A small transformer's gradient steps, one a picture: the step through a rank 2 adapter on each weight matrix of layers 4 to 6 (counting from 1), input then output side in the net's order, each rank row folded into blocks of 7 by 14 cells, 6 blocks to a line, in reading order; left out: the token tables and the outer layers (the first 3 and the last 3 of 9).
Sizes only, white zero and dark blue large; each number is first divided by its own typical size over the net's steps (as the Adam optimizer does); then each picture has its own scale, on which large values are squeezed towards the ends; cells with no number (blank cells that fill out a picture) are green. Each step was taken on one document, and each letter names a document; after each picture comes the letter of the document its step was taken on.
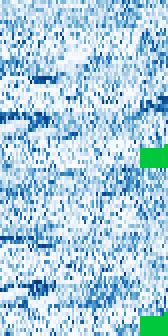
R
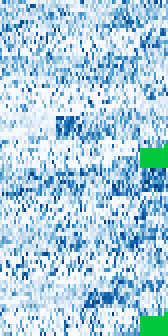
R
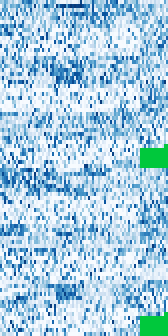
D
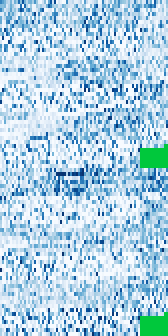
D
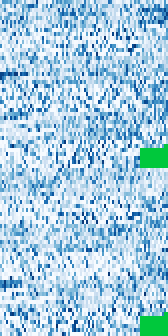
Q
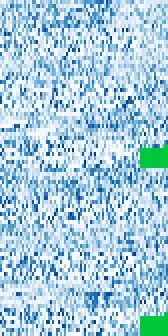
D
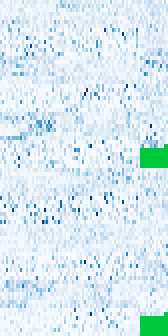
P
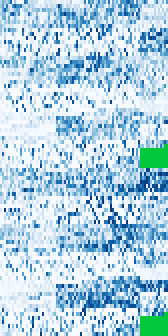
R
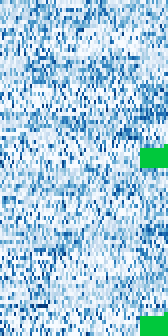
D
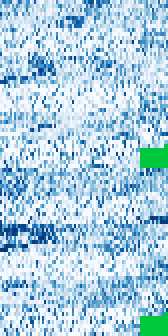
R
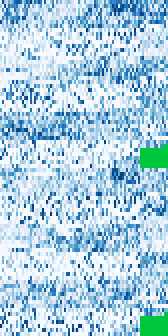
Q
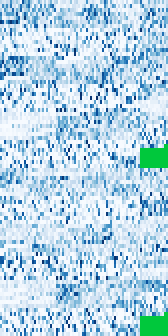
D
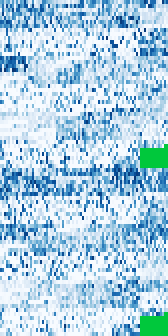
R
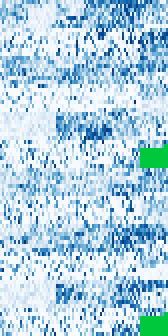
R
